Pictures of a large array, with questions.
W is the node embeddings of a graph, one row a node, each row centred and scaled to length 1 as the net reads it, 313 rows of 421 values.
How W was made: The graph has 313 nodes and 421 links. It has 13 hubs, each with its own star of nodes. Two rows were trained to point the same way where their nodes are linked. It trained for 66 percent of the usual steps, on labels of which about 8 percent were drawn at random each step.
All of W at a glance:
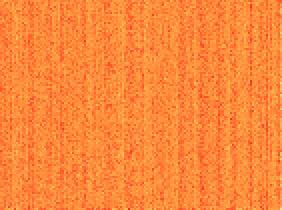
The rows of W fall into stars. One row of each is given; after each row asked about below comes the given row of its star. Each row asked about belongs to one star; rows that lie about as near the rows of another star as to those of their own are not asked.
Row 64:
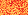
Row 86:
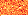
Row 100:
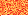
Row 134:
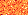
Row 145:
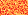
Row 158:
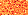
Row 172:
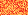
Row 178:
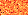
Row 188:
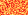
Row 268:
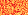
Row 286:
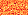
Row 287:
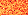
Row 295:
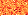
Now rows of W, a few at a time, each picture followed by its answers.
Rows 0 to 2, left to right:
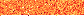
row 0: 64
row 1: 188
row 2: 64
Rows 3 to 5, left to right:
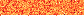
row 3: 295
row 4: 295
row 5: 158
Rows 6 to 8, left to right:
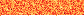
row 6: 295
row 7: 134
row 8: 286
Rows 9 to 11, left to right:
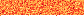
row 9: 64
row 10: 145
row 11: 86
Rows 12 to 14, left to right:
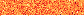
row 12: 134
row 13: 134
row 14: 100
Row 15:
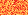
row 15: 158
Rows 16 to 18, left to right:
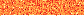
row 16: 268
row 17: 178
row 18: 100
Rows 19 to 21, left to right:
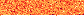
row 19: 158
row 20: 188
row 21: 86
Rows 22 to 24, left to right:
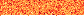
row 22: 100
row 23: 86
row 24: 188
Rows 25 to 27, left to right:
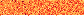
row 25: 134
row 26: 86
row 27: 134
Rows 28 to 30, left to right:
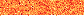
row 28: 100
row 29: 86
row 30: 172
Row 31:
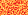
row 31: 100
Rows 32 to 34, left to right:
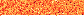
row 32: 188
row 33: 287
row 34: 295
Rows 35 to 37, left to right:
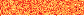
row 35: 286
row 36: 268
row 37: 86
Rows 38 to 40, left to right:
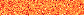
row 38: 268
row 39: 286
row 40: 134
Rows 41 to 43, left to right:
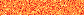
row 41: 172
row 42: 188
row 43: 134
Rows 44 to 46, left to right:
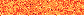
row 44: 295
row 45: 268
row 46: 286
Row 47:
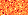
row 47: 178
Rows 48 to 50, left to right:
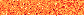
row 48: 134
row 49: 145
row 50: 188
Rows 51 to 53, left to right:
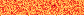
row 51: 295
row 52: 287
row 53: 100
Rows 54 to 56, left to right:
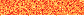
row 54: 178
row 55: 134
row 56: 287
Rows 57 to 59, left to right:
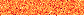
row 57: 286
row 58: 287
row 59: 86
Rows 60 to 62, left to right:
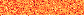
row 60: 295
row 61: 295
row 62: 188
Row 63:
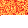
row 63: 295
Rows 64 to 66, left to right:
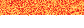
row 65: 268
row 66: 268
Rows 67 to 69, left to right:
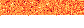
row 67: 287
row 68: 172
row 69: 287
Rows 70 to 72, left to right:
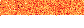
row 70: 295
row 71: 287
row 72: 268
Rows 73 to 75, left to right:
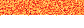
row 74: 188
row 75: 100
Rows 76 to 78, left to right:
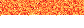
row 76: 295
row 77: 158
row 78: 100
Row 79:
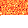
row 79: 145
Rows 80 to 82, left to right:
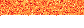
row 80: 268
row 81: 100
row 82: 158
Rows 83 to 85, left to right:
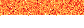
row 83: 178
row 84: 268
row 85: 145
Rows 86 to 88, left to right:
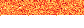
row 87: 86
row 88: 100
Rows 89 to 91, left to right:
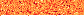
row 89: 172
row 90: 188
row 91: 172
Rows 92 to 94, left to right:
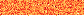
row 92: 158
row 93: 286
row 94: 158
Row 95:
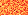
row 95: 287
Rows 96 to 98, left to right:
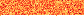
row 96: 287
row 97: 158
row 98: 145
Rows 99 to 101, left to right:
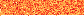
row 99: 286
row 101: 158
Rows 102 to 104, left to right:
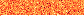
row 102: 134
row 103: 100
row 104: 145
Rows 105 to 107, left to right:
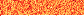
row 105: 158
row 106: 268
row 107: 158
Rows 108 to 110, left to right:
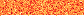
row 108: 295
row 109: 286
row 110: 287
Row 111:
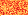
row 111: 64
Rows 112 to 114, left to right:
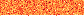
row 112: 64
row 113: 295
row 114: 172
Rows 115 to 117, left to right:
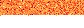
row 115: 86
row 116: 172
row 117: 134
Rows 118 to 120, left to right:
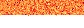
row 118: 188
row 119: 295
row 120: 286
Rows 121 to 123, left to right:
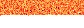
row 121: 172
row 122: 295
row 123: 145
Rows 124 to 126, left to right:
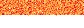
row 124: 64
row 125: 268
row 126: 145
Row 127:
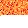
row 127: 178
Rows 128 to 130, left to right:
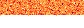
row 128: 286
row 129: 268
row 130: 188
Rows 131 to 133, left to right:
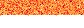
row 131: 134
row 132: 286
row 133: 134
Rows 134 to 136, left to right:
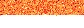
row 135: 158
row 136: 64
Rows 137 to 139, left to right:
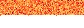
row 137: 145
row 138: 172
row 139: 64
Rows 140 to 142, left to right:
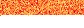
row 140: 188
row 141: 178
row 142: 145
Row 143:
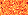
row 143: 286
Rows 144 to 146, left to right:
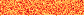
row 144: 145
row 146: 145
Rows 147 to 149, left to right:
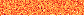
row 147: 86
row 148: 295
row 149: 100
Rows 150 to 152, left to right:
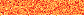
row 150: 178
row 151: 287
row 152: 295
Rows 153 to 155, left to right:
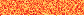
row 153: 134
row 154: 268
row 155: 188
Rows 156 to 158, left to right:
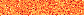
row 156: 64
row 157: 158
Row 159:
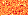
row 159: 100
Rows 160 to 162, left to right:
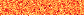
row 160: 286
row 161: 295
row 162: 100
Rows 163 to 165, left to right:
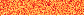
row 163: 178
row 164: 287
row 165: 286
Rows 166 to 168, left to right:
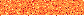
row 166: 172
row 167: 86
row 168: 188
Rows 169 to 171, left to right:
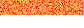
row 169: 100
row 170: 158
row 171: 178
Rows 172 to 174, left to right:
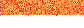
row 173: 145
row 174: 145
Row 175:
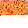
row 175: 134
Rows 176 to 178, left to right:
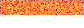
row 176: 64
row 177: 286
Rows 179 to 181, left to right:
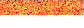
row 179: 287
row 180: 178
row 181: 286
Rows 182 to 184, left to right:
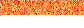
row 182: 100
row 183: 158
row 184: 100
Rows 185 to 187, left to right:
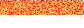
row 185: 178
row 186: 287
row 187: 188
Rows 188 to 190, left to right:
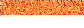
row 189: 268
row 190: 287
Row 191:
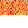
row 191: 268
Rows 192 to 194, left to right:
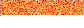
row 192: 188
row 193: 158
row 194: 178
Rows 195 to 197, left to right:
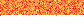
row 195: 172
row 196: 158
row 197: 64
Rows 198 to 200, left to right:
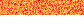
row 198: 287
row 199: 287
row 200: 145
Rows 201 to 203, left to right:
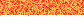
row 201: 100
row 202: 295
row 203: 178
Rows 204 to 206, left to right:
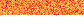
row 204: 287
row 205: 268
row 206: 134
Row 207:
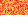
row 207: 100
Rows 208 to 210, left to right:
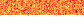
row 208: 287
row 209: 64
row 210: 64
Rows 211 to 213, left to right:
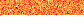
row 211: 145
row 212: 100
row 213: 286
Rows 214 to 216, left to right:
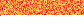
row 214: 172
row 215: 145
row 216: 134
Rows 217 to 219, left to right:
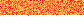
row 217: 287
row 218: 145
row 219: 158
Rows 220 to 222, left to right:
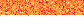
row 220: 286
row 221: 86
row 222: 178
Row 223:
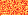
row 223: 158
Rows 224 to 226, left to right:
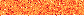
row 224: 134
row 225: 86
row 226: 100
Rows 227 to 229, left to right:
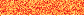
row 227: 286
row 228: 145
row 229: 286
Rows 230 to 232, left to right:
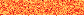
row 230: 134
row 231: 145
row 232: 86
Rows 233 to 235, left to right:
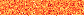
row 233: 145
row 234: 100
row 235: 295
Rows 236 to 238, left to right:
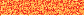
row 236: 145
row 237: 286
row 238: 158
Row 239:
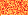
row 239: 145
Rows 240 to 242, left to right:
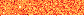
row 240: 86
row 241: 178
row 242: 158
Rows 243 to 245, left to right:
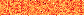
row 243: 287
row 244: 64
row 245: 158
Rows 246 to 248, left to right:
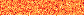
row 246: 172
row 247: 145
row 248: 286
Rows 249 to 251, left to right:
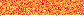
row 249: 64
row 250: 158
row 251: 145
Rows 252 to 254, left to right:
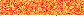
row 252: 287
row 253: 158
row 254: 86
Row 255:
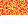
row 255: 172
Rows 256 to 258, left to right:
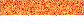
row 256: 172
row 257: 295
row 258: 64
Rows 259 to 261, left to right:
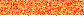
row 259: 287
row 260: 100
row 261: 86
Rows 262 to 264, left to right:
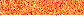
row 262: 134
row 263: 64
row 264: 172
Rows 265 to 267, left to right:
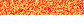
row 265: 286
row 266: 158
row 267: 287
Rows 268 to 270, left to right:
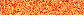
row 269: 287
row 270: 172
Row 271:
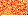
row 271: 86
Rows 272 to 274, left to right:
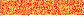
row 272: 64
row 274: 64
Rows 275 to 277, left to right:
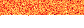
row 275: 172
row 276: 295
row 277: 145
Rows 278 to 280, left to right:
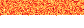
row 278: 134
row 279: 100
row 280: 286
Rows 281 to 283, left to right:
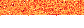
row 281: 287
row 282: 64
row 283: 158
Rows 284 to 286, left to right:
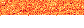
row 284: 172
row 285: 86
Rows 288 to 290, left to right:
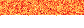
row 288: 158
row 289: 172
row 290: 178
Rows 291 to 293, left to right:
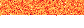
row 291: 287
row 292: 64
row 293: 100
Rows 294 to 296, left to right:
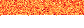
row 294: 295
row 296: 178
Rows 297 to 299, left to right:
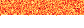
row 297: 145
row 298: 145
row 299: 172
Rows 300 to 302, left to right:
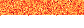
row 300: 158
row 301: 172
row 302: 134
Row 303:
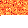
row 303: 295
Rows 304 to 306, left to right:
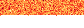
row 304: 145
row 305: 268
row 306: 86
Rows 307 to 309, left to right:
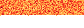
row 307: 268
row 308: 172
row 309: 158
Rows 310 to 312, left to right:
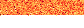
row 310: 178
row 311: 134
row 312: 287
